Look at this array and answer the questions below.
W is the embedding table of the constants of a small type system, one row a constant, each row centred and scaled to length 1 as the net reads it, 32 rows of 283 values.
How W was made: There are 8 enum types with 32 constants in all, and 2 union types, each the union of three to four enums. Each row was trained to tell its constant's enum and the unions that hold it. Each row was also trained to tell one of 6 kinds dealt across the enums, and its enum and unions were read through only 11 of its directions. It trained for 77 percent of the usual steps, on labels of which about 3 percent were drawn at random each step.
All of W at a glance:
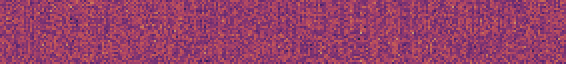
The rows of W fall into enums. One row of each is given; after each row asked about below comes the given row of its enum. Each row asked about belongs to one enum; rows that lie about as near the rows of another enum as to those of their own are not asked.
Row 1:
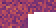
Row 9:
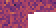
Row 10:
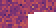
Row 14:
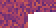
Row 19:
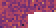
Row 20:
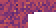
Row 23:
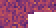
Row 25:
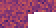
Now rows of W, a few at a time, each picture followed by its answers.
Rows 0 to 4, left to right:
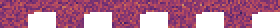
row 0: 19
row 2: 25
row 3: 9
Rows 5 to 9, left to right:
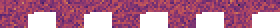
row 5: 14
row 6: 9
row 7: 19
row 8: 1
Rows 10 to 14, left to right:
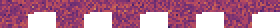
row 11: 9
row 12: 14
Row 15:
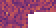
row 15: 9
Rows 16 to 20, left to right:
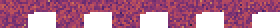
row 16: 1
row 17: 23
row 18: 14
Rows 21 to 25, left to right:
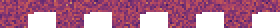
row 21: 14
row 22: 23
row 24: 20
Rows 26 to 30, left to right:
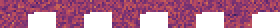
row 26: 23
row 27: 1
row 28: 20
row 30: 10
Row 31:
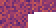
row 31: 23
